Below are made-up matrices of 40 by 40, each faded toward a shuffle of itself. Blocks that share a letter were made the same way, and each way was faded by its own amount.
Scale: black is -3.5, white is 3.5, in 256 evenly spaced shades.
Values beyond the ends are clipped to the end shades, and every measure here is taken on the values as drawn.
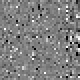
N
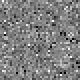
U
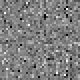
U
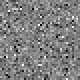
U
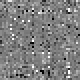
N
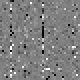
N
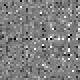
N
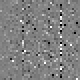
N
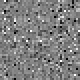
U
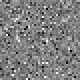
U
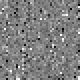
U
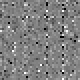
N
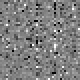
N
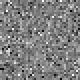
U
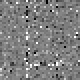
N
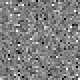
U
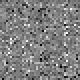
U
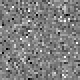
U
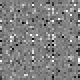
N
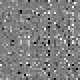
N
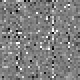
N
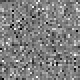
U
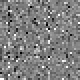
U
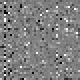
N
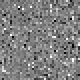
U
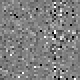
N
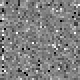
U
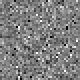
U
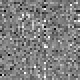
U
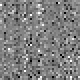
N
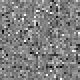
U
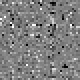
N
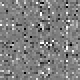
N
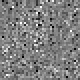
U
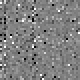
N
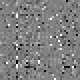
N
